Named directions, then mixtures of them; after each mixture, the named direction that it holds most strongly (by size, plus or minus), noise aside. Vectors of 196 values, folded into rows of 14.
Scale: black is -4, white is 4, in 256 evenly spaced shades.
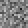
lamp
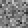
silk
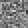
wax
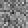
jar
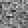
wax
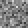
silk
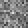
jar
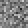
lamp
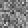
jar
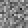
lamp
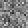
jar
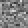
wax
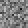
lamp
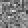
wax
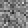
jar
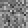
jar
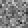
silk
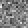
silk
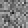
jar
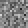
lamp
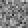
silk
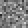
lamp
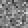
silk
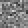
wax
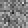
jar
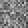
jar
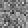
jar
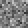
silk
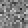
lamp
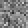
jar
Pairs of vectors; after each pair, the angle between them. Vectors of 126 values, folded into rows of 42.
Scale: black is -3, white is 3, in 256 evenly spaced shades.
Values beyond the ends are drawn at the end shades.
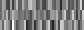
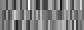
partly aligned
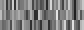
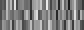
nearly opposite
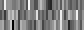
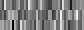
nearly parallel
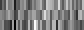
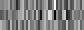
orthogonal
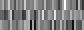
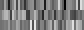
nearly opposite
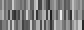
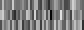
nearly parallel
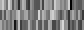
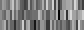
orthogonal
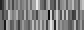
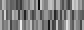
orthogonal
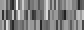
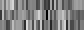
partly opposed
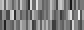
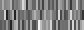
partly aligned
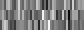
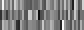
orthogonal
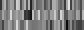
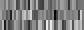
partly opposed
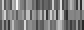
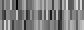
nearly opposite
